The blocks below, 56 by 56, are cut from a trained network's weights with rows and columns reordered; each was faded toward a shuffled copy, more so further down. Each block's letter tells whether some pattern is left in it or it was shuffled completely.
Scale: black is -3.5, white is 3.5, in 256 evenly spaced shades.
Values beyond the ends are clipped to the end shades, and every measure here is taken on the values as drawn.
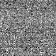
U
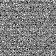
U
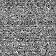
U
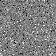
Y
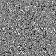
U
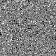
U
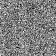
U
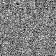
Y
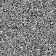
Y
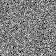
Y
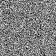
Y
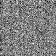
U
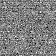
U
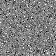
Y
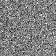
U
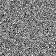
Y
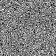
Y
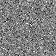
Y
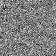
Y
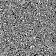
Y
